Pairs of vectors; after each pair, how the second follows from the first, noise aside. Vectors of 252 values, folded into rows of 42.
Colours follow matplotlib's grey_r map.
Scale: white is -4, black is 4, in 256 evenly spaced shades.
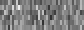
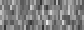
shuffled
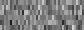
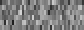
shuffled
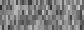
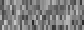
reversed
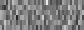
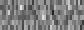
shuffled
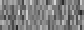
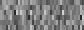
shuffled
